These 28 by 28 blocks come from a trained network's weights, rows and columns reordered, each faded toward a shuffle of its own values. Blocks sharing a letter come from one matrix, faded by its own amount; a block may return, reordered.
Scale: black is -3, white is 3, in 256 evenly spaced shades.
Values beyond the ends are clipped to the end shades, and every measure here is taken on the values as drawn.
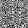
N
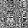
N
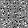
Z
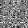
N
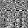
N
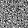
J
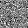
J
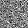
J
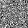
J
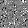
Z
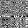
N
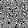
Z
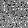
Z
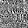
N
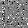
Z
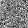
J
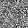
J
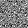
J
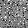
Z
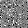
Z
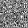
N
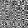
N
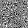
Z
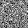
J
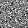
J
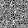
Z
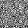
N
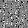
Z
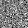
J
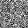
J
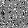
Z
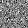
J
